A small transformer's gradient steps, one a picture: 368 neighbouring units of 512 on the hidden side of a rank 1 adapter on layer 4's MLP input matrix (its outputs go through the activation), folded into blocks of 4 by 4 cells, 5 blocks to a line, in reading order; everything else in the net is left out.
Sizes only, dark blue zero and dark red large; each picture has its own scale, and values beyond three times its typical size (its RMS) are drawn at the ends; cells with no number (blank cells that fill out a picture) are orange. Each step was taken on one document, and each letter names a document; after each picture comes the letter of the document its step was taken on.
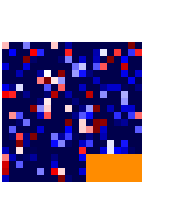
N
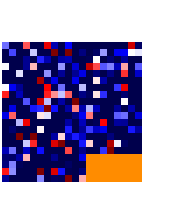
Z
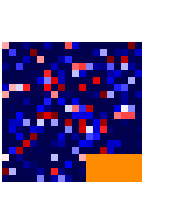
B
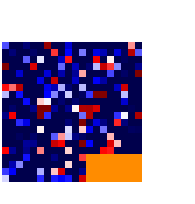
Z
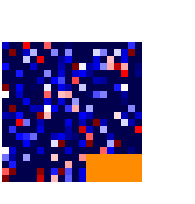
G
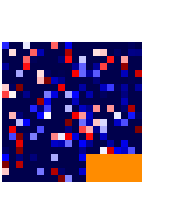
N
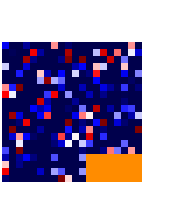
N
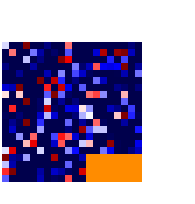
G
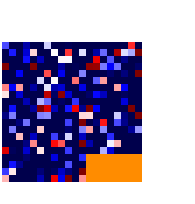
Z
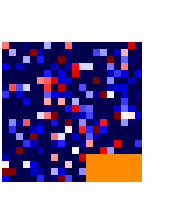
B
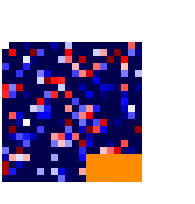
N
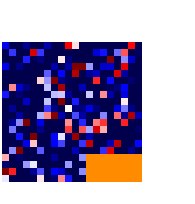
B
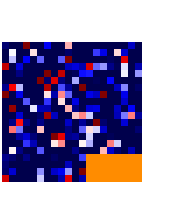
G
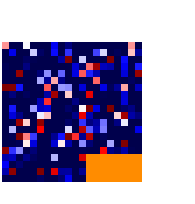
N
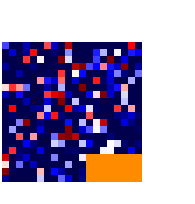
B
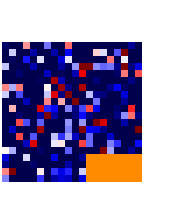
G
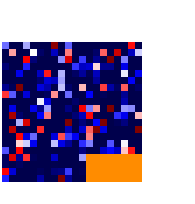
N
